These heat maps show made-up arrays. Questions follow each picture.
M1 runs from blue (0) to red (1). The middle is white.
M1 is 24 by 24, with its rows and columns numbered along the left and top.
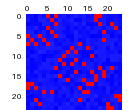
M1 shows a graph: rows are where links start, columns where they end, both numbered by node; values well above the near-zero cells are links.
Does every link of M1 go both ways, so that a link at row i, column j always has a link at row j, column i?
yes
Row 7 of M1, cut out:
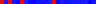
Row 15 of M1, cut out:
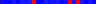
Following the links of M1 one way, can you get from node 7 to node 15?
yes
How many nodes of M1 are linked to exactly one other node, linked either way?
0
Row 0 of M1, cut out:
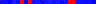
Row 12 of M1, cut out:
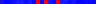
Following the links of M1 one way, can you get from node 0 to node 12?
yes
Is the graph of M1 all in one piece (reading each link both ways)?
yes
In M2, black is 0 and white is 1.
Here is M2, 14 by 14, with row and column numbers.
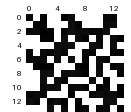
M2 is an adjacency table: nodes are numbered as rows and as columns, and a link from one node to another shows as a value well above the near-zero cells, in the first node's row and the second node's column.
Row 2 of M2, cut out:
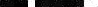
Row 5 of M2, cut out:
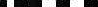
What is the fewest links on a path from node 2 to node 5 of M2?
3
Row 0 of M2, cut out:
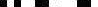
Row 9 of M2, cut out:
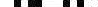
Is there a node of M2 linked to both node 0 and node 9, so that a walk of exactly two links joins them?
yes
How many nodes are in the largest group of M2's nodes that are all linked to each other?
4
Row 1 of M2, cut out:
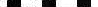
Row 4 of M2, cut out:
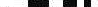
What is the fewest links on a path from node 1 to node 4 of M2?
1
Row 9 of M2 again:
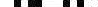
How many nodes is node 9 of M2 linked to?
9
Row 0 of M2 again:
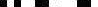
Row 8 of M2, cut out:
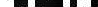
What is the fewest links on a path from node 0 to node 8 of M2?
1
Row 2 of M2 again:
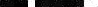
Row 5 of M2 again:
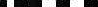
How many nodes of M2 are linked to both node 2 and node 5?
0
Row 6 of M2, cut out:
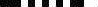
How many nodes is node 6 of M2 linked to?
6
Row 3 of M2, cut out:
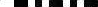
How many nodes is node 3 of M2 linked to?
6
